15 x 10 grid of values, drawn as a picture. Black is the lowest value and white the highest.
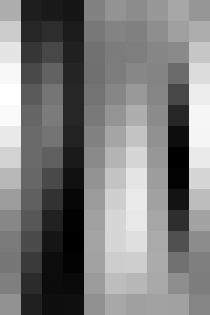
Calmest part: top middle. Grain: streaks running down. Roughest part: middle right. Stripes: upright, repeating 2 times.
